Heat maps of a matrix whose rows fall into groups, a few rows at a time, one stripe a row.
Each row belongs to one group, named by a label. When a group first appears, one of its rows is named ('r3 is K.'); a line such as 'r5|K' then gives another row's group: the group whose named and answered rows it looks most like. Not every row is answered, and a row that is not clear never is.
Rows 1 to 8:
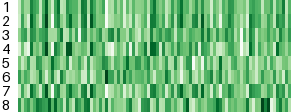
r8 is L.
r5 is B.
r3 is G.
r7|G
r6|B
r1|G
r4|G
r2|G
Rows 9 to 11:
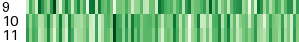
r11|B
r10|B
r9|G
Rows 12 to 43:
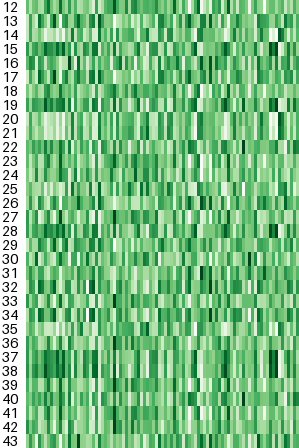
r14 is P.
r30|B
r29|G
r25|P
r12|B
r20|P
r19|L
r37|L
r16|G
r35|P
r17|G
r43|G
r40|L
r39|B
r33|B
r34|G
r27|B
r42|B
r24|B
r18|B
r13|G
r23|B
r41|B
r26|G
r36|B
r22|L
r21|P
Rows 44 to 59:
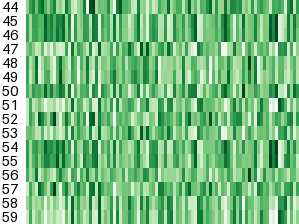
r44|G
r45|L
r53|P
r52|G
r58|P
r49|B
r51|P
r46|L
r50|L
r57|G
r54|L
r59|P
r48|B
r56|B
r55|L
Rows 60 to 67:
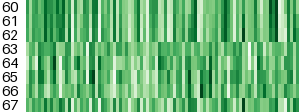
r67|L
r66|G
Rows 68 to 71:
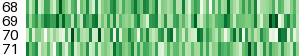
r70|P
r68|B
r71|B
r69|L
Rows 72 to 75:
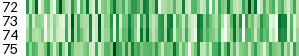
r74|P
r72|B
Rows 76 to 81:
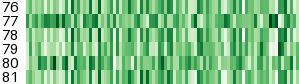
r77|L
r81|P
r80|G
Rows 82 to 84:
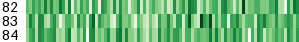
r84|G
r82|L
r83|G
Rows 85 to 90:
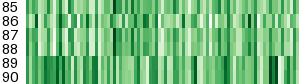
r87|B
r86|B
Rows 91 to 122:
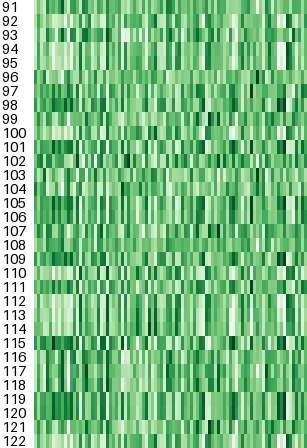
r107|G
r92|P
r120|L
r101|L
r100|P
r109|L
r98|L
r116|G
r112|P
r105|L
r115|L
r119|L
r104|B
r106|L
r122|P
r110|P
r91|G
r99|G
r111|L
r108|G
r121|G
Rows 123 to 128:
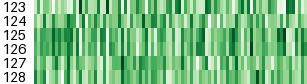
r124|B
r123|P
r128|B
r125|L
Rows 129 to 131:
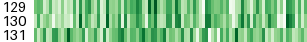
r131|B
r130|P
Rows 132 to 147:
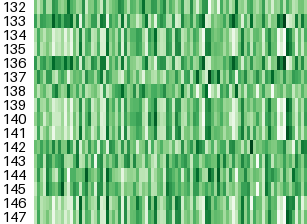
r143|G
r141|P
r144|G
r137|G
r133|L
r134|P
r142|L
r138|B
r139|P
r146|P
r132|B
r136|L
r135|P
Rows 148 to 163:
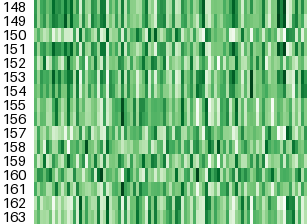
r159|B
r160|G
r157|P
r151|L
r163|P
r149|L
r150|P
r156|B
